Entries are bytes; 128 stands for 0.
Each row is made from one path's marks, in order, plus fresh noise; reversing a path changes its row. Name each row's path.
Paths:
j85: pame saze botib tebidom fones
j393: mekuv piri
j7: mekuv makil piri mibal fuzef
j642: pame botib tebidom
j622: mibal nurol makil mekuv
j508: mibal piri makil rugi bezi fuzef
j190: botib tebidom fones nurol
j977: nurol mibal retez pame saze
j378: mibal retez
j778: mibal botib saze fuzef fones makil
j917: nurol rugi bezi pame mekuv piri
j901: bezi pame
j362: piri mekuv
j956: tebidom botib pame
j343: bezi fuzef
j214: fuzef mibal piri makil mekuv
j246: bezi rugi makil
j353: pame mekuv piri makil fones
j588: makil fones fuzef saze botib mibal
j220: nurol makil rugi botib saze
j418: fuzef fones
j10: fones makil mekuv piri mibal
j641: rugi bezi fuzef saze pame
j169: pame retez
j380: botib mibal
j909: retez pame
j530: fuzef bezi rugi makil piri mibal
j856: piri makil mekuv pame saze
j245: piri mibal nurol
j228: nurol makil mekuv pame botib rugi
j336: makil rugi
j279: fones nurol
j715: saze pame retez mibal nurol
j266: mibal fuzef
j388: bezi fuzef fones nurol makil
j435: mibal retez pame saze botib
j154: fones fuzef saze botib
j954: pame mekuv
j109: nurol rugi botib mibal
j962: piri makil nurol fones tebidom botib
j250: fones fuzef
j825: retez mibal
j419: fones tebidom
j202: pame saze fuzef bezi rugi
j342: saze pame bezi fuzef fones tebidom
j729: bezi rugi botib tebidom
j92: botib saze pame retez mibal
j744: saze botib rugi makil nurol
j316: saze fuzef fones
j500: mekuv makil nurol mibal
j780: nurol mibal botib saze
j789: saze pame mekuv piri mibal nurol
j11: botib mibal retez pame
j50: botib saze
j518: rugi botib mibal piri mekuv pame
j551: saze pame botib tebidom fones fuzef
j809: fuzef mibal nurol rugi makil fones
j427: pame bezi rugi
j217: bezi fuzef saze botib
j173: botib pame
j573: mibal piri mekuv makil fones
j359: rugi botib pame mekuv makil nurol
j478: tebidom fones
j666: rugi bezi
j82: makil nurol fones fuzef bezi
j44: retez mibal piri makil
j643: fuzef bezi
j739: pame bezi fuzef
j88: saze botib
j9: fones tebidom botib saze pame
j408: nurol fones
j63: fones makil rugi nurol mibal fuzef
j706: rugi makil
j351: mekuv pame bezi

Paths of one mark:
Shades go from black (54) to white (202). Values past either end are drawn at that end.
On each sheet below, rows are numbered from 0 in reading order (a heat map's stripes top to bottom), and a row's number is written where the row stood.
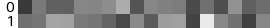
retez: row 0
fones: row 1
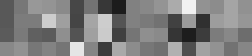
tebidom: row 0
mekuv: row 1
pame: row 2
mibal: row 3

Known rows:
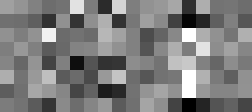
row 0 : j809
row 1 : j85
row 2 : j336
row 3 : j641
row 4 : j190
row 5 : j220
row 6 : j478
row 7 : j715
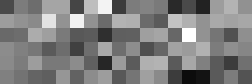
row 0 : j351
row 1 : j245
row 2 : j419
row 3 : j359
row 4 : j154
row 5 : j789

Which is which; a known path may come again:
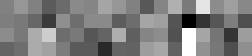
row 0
j641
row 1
j342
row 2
j63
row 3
j419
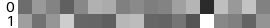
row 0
j343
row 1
j228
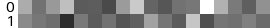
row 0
j220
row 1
j11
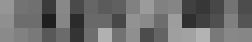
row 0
j88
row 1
j92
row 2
j359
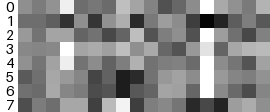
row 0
j336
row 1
j85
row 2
j408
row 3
j856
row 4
j588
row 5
j478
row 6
j9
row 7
j351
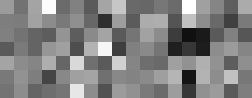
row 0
j82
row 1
j250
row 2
j789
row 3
j353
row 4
j622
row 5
j217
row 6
j378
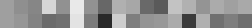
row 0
j245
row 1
j809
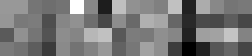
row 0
j266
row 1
j316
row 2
j901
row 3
j715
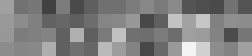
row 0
j744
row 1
j518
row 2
j977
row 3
j706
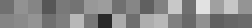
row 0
j729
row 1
j418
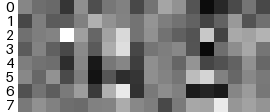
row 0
j551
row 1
j825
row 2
j7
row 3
j427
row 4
j173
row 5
j190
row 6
j954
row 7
j666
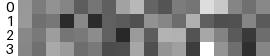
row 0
j917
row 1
j50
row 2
j154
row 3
j279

